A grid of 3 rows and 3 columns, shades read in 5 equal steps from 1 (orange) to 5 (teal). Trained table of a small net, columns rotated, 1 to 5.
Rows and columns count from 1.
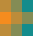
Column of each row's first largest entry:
3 3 3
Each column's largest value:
2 3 5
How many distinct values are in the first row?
3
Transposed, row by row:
2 1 2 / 3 2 3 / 5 3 5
